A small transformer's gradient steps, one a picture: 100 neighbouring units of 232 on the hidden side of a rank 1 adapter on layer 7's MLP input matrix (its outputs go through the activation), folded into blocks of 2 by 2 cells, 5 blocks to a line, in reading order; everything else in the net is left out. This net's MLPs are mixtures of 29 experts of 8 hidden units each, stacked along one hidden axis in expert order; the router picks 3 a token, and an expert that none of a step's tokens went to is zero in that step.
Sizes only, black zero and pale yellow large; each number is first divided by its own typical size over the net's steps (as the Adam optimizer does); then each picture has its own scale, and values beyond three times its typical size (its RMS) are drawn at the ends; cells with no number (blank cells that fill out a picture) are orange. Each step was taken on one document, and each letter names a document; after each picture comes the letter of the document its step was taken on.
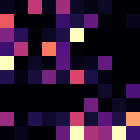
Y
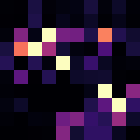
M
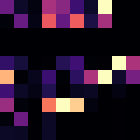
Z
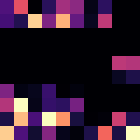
Z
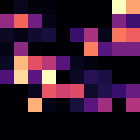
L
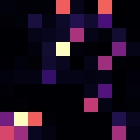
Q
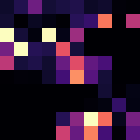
Y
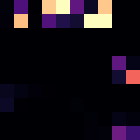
Z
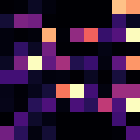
L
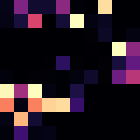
Z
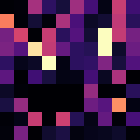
M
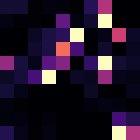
Q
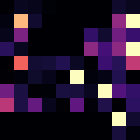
L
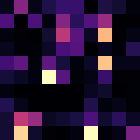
Q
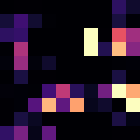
L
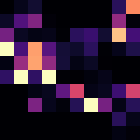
L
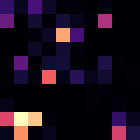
Q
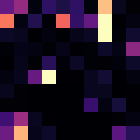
Q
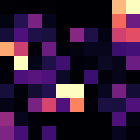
L
